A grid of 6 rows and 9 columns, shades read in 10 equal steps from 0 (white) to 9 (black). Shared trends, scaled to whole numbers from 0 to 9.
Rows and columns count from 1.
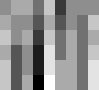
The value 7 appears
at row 1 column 6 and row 3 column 4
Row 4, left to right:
3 6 4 8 1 5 3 5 2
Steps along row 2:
up same up down up down up down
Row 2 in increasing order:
2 3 3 4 4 4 5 6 6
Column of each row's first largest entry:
6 4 4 4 4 4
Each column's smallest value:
2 3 3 5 0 3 3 4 1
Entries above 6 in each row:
1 0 1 1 1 1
